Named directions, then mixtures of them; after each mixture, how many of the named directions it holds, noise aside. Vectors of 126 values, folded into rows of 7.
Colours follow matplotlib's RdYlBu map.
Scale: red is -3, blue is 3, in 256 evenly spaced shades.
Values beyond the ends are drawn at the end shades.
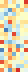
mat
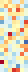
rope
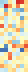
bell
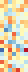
one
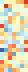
two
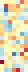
three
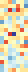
two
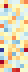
three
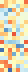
one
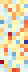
one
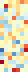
three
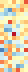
one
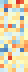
one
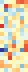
two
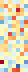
one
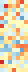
two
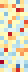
three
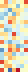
one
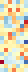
one
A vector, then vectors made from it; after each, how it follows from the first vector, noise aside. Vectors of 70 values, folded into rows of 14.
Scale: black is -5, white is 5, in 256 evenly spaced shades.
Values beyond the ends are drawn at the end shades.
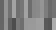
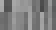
reversed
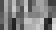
scaled up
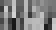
scaled up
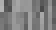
reversed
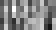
scaled up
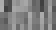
reversed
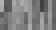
reversed
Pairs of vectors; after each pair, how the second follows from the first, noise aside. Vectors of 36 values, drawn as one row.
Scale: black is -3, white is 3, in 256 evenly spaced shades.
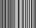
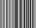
negated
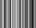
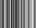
negated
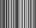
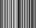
reversed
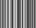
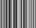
negated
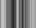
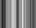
negated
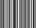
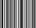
reversed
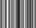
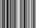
negated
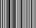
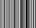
reversed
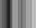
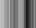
reversed
